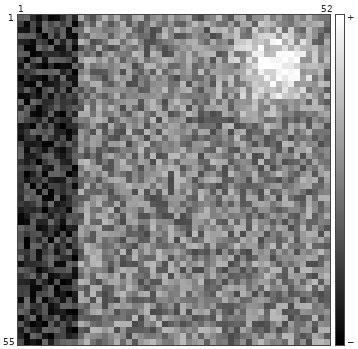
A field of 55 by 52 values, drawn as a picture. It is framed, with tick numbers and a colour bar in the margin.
Seam: vertical, 20% of the way across, the right part higher. Stripes: none. Bumps: one, in the top right. Average level on the scale: 50%. Ninth with the highest average: top right.
